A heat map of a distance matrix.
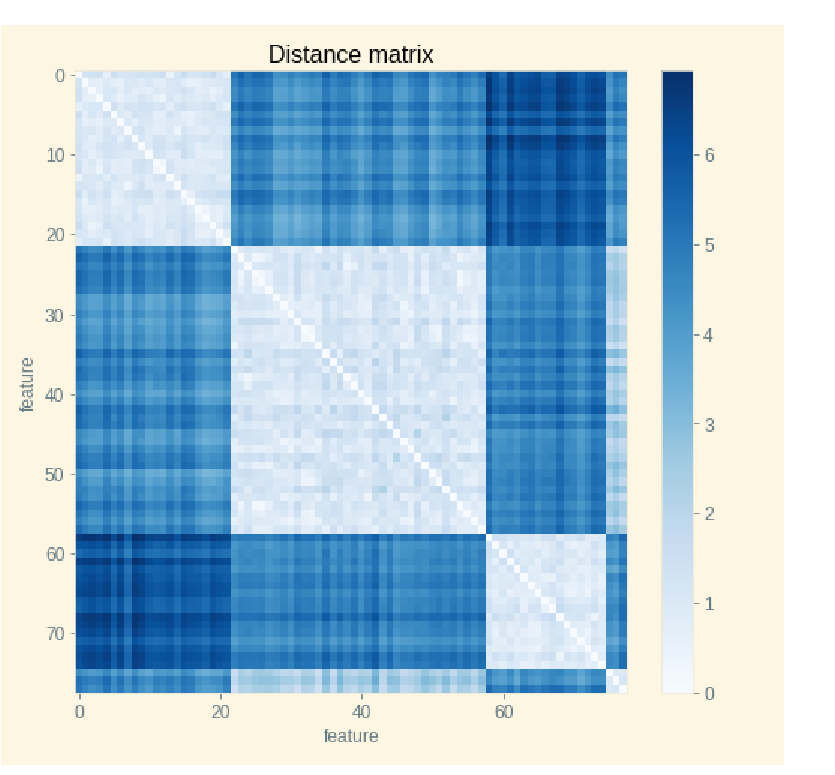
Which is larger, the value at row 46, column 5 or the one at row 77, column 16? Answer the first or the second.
the second
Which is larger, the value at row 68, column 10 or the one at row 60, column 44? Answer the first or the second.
the first
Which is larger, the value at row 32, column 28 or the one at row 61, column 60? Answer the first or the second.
the second
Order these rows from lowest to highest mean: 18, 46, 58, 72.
46, 18, 72, 58
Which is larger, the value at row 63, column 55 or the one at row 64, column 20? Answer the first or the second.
the second
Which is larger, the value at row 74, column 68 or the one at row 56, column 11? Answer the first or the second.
the second
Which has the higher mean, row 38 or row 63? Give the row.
63
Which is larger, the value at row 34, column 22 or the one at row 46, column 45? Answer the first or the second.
the second
